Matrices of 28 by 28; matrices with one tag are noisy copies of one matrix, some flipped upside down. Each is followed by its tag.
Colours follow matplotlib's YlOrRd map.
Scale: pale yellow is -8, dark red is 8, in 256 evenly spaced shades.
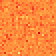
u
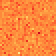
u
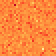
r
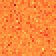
r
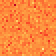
r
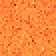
r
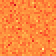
r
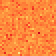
u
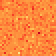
u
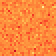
r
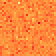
u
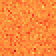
r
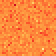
r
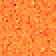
r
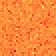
r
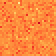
u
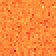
r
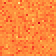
u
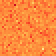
r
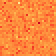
u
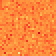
u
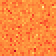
r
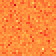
r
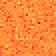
u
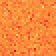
r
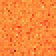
r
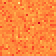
u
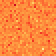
r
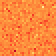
r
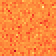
r
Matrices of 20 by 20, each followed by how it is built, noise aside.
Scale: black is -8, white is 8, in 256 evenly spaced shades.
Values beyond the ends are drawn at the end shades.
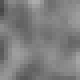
smooth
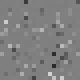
sparse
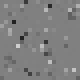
sparse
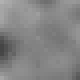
smooth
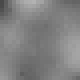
smooth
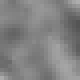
smooth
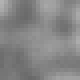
smooth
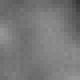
smooth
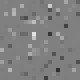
sparse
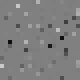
sparse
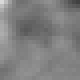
smooth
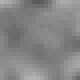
smooth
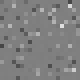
sparse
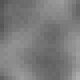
smooth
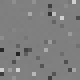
sparse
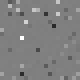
sparse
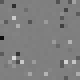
sparse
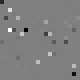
sparse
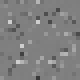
sparse
